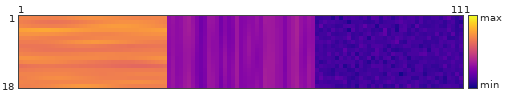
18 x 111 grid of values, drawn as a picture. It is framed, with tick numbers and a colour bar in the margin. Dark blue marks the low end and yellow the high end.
The table splits into one row of 3 panels. Panel 1,1: high, streaked across, faint in contrast. Panel 1,2: low, streaked downward, faint in contrast. Panel 1,3: very low, fine-grained, faint in contrast.
